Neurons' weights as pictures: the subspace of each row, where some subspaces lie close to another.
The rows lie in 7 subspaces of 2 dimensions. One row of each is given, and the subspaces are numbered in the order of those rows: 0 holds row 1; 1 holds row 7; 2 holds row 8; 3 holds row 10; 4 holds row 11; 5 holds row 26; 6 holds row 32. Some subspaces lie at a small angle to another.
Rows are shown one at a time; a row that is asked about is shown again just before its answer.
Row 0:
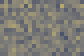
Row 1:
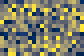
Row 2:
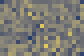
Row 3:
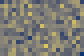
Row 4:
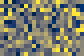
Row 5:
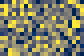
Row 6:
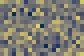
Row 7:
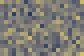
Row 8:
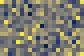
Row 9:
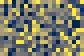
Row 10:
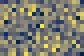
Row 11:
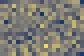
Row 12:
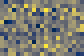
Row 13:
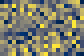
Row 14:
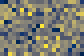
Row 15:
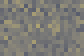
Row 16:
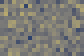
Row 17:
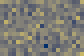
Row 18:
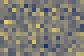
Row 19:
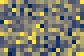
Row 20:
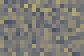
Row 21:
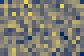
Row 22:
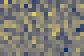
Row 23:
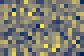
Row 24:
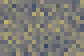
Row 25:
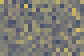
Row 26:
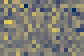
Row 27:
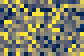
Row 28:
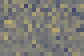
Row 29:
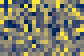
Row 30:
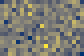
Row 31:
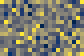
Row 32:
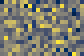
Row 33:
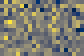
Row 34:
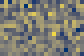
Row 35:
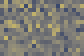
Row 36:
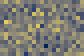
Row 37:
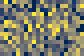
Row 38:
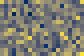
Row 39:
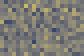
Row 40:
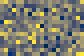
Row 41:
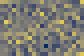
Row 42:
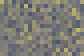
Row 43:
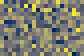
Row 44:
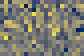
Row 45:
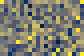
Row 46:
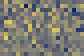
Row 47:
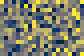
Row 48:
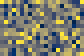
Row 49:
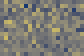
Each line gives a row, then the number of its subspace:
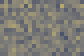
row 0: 1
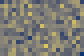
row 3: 3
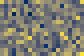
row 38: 1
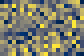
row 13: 4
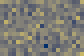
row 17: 3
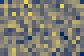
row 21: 1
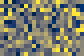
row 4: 5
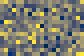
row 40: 0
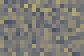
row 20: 6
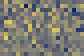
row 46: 2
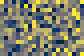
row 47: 6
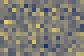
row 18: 0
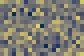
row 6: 1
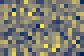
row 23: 1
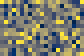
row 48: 3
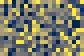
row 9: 2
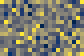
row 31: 2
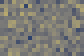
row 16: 5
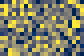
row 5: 5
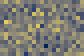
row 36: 3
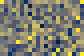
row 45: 6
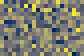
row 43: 6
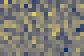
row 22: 4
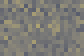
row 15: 1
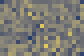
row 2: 6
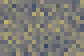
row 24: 4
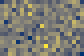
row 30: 2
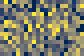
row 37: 4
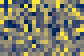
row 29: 3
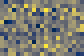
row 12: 0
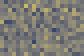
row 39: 6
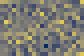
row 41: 4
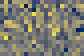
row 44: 3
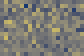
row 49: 2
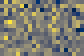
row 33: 5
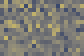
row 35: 1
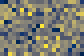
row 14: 5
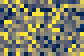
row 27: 5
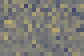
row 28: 2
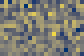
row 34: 4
